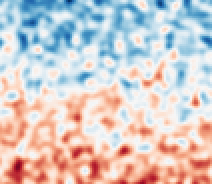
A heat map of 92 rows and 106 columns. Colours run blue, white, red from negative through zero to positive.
On average the colour sits 50% of the way up the scale. There are no lone odd cells. The field climbs toward the bottom. The field is mottled with small blotches. No regular stripes run through it.
